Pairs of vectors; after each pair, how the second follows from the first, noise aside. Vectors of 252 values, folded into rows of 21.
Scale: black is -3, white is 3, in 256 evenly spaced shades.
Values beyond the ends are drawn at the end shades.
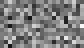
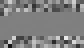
partly zeroed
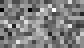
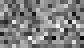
reversed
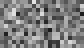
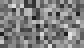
reversed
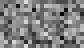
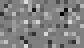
partly zeroed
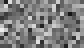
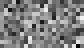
reversed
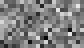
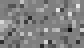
partly zeroed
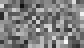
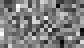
reversed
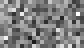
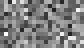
reversed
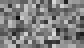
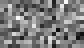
sign-scrambled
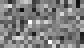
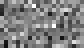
reversed
